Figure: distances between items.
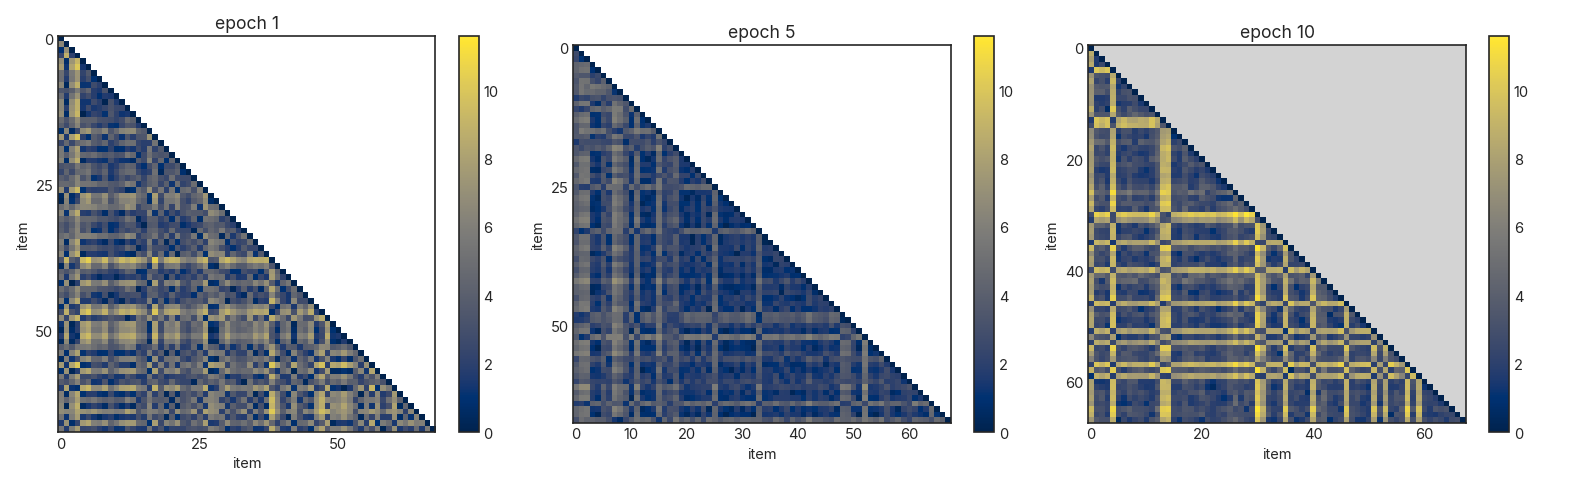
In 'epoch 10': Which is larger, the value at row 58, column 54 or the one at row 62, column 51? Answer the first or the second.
the second
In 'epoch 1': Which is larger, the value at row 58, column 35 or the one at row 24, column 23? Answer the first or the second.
the second
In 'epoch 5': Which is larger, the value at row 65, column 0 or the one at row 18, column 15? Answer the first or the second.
the second
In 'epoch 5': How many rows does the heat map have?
68
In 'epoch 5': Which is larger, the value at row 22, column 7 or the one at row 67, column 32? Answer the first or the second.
the first
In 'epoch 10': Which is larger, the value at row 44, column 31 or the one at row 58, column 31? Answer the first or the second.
the second
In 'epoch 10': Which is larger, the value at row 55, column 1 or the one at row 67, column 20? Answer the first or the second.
the first
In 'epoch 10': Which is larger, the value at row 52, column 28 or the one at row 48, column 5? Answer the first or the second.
the first
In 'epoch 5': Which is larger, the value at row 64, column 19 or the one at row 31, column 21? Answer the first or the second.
the first
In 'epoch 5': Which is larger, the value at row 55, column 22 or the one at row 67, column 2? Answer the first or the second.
the second
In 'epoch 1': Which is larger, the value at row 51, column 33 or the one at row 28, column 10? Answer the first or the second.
the first
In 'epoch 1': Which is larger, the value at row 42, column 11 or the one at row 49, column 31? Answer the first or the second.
the first
